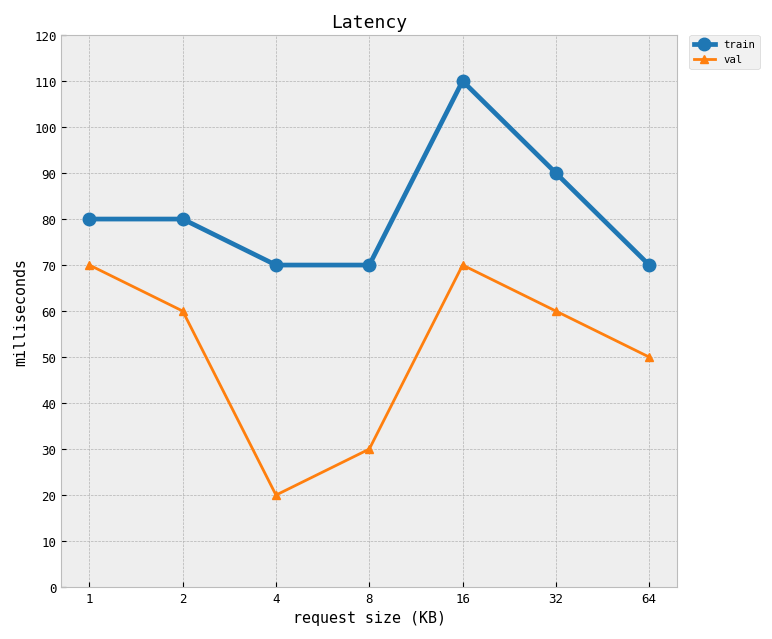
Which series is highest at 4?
train
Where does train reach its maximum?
16
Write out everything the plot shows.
Title: Latency
x-axis: request size (KB), ticks 1 2 4 8 16 32 64
y-axis: milliseconds, ticks 0 10 20 30 40 50 60 70 80 90 100 110 120
Legend: train, val
Values:
train: 80 80 70 70 110 90 70
val: 70 60 20 30 70 60 50
